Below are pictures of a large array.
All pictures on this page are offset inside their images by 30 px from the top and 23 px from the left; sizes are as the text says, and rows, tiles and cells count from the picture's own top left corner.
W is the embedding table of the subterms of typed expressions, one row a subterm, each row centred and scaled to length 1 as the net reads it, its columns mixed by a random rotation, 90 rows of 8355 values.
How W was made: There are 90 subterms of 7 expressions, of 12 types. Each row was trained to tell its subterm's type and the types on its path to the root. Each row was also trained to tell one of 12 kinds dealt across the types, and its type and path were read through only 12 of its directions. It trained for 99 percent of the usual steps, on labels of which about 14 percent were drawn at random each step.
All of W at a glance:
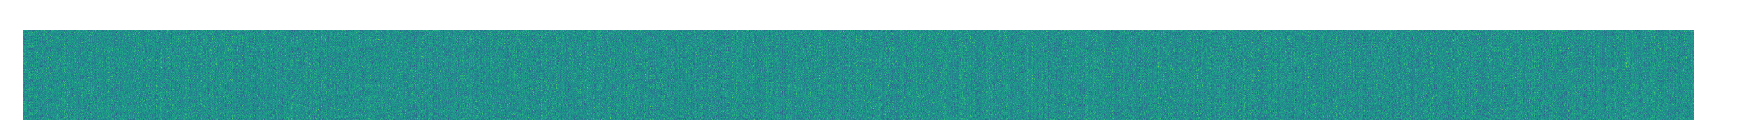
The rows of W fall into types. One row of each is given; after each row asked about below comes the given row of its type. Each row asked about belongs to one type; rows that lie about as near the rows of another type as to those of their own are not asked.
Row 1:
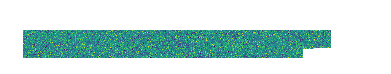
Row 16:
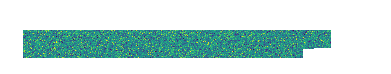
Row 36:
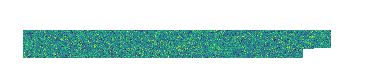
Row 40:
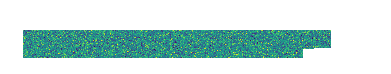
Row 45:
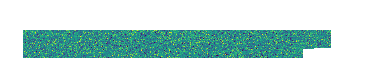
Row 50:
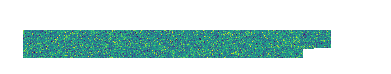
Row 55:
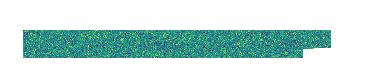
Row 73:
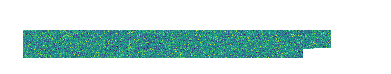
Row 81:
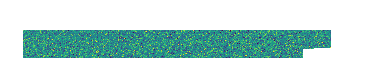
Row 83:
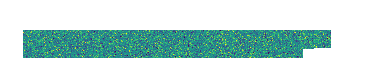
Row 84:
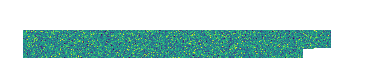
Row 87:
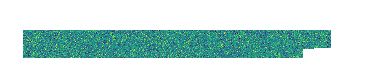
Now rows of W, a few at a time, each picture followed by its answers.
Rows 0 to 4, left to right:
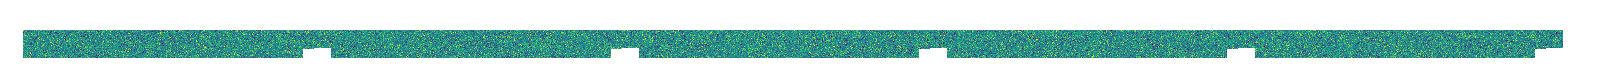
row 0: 40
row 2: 87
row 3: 36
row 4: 87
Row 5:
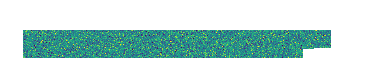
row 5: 1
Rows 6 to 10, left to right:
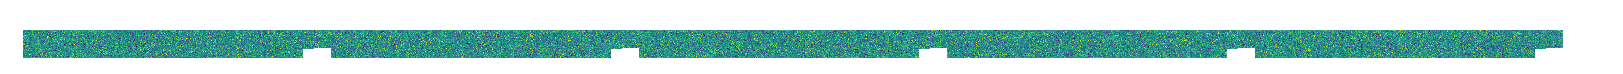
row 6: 40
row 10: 55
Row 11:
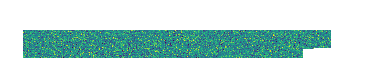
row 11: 1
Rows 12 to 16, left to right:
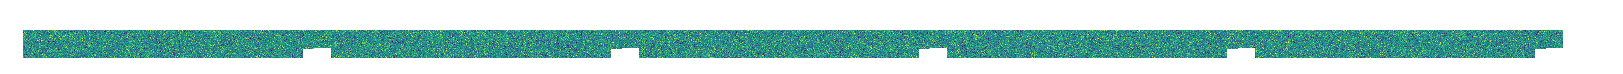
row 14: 84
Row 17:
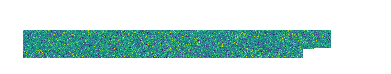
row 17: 87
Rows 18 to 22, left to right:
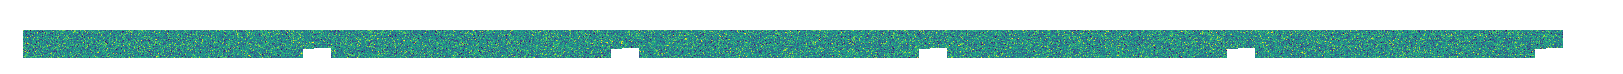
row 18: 50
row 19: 40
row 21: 50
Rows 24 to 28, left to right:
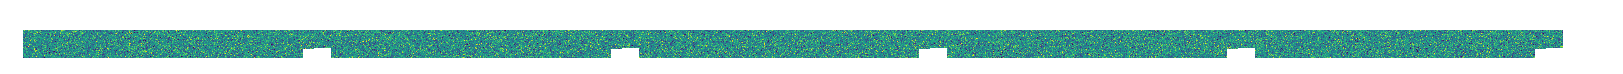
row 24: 83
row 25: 1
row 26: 84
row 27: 73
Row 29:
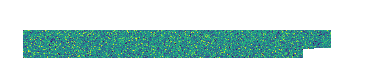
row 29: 55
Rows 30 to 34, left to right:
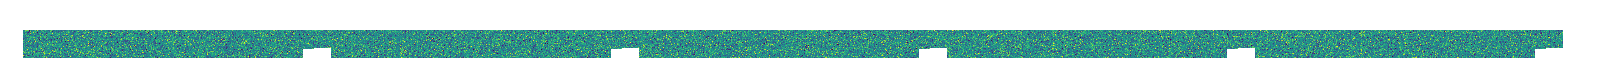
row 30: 45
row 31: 81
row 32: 73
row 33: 36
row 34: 16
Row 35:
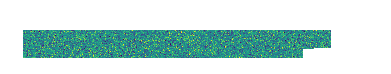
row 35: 1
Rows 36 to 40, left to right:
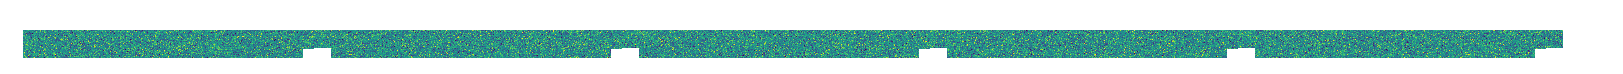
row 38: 84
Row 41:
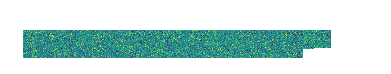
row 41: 83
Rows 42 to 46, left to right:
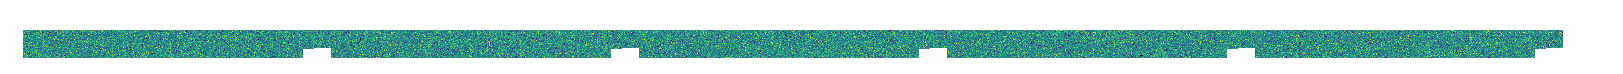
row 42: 81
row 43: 1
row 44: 83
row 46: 50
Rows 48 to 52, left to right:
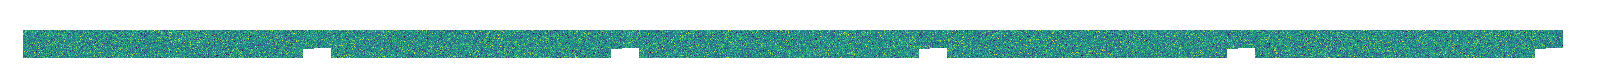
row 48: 45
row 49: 81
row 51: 36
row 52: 1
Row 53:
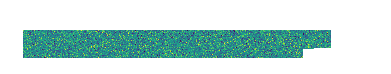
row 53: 36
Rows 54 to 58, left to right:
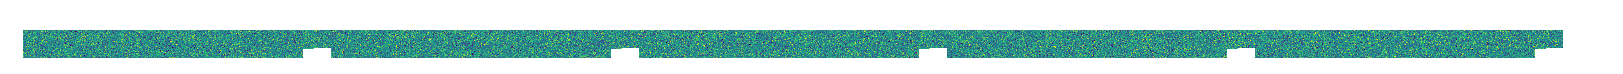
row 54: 84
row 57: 84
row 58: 84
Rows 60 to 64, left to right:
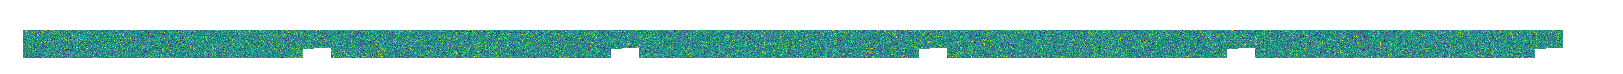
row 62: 81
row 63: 87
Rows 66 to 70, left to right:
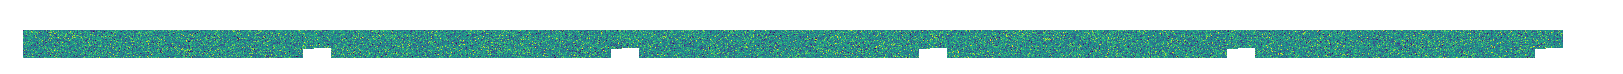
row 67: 73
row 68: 73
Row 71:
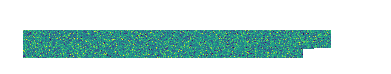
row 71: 36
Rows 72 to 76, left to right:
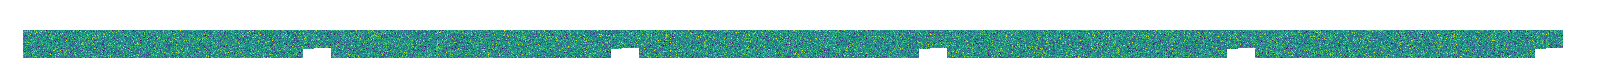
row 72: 83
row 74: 16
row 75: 55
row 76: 45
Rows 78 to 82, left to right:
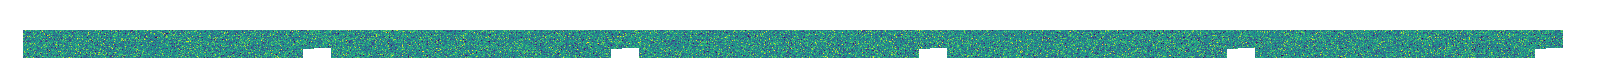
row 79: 36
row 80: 81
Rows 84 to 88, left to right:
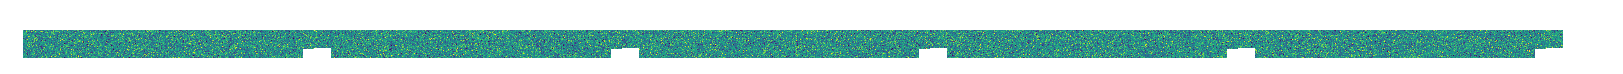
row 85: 55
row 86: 55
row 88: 73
